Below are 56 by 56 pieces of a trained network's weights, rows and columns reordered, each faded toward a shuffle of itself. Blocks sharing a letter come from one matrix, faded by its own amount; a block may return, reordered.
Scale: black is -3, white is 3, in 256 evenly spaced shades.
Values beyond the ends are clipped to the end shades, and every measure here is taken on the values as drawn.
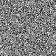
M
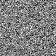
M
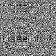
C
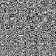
C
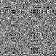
C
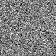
M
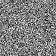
M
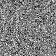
M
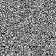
C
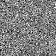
M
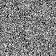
M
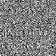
C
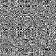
C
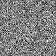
C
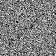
M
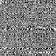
C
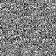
C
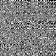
C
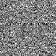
C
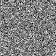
M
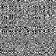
C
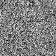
M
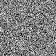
M
